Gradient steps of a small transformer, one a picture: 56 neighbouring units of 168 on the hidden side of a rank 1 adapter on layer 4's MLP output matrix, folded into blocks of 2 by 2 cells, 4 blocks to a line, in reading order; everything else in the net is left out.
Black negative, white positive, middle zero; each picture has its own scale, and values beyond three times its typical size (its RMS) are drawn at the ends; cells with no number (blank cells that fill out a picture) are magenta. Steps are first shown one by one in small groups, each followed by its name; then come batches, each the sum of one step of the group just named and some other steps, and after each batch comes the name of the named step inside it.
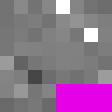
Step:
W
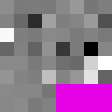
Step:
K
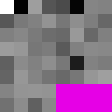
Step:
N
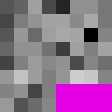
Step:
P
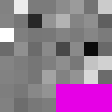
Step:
K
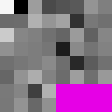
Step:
N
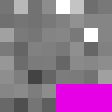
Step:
W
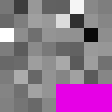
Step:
P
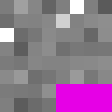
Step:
P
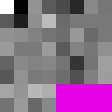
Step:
N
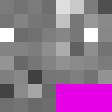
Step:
W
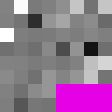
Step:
K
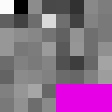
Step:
N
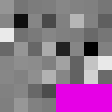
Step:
K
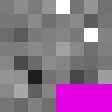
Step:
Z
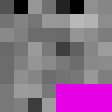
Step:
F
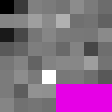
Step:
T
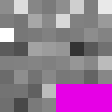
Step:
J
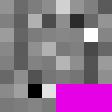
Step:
Z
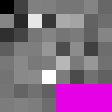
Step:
T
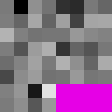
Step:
F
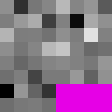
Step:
Z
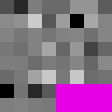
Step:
T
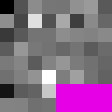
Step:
T
